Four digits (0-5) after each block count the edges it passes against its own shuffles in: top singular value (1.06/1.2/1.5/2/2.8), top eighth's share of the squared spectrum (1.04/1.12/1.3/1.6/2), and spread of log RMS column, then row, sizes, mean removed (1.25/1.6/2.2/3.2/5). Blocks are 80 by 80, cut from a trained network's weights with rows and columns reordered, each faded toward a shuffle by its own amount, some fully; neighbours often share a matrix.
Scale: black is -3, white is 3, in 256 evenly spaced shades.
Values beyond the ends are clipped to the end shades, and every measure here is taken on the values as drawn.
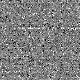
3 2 2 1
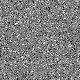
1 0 0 0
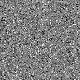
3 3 1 0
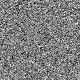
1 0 0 0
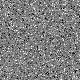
0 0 0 0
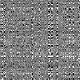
4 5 4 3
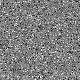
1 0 0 0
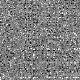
3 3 2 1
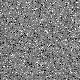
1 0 0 0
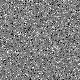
0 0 0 0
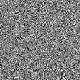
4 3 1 2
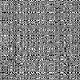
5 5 2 4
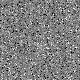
0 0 0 0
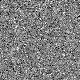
0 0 0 0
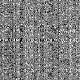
4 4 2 3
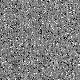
2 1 0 0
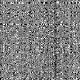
3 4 1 3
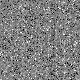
1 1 0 0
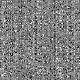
3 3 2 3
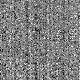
3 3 1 2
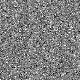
2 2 1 0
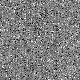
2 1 0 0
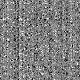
3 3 1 2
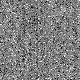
2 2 0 1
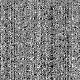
4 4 2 3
